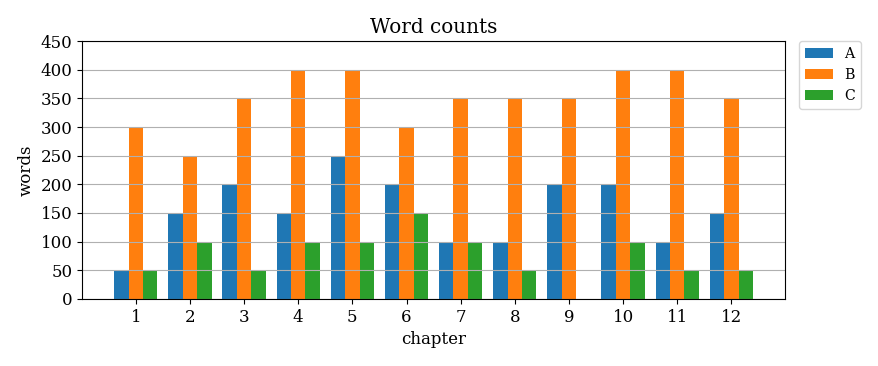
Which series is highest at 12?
B
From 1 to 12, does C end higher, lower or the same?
the same
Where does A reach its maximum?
5
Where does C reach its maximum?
6
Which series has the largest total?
B
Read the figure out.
Title: Word counts
x-axis: chapter, ticks 1 2 3 4 5 6 7 8 9 10 11 12
y-axis: words, ticks 0 50 100 150 200 250 300 350 400 450
Legend: A, B, C
Values:
A: 50 150 200 150 250 200 100 100 200 200 100 150
B: 300 250 350 400 400 300 350 350 350 400 400 350
C: 50 100 50 100 100 150 100 50 0 100 50 50
